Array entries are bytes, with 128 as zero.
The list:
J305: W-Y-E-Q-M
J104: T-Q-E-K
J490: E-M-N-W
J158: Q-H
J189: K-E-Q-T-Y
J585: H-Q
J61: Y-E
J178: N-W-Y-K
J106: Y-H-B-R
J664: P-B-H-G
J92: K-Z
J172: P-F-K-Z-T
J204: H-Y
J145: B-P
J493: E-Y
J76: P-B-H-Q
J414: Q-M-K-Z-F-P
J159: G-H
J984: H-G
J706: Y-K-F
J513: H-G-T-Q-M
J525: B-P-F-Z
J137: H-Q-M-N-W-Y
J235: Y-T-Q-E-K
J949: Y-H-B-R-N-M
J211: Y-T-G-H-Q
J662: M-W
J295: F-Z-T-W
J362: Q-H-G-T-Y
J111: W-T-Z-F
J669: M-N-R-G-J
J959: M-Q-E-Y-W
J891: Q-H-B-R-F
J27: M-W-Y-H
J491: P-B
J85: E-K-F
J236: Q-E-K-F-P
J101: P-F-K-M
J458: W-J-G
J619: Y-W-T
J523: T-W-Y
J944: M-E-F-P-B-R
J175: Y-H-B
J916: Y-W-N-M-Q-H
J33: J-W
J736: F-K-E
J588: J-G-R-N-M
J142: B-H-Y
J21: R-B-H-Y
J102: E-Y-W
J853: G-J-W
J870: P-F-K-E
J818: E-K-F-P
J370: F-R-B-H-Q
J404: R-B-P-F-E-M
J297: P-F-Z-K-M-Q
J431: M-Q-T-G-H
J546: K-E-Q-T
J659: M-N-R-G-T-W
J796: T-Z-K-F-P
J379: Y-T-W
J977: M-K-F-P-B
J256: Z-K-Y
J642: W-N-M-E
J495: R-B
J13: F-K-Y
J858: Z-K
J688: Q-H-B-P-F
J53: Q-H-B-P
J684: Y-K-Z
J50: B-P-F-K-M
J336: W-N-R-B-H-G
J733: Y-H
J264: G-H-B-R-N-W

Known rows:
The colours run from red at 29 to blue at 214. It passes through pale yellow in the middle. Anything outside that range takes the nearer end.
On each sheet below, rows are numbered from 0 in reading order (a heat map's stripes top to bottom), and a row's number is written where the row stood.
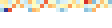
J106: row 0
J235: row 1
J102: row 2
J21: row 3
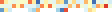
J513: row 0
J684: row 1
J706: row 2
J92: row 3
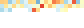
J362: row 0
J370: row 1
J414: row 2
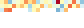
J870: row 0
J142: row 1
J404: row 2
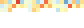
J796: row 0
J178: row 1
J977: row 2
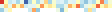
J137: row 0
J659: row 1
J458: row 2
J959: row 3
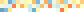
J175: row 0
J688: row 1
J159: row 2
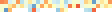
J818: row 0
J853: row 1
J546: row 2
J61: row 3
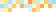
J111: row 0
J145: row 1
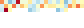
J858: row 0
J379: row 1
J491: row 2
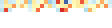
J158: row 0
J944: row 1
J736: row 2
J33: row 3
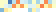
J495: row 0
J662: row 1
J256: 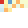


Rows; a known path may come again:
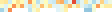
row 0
J101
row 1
J189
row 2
J236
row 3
J379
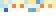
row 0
J664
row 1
J175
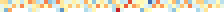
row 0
J85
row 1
J53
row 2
J493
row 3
J523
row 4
J104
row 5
J495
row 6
J688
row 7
J204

